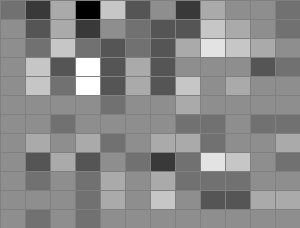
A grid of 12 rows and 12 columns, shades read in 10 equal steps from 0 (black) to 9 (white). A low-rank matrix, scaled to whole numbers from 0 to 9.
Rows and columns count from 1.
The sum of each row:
49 53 62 58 65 60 55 63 56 57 60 58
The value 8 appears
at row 3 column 9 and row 9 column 9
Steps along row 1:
down up down up down up down up down same down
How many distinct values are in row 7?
2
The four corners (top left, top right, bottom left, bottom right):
4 4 5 5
